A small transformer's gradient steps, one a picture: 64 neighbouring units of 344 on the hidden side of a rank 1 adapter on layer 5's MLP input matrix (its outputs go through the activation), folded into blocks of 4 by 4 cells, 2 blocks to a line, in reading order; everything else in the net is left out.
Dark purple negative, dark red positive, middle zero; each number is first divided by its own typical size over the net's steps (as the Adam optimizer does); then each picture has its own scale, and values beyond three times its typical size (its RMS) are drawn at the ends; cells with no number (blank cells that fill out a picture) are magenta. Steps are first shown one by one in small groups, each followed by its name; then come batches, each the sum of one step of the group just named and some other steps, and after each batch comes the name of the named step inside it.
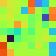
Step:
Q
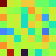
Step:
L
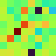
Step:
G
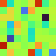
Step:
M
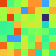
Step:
M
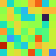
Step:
M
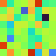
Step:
M
